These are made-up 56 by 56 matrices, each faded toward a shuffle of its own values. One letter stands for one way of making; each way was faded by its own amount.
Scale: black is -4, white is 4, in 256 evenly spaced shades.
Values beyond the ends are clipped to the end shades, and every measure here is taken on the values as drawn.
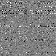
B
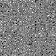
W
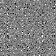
W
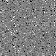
W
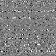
B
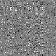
W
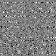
B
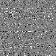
B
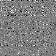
B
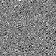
W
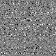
B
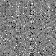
W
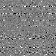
B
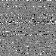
B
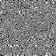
B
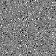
W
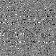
B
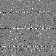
B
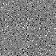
W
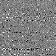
B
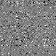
B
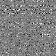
B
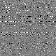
B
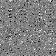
W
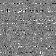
B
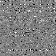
B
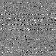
B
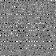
B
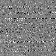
B
